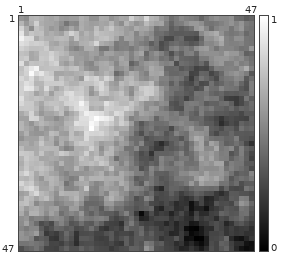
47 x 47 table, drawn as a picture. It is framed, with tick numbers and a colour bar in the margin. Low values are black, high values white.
Ninth with the lowest average: bottom right. Slope: up to the top left. Grain: blotchy. Odd rows or columns: none. Average level on the scale: 50%. Lone odd cells: none.
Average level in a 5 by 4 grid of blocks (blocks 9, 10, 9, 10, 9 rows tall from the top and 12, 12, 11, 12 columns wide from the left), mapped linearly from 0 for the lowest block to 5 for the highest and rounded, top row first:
4 4 2 3 / 5 4 3 2 / 4 4 2 2 / 4 3 1 2 / 2 1 0 0
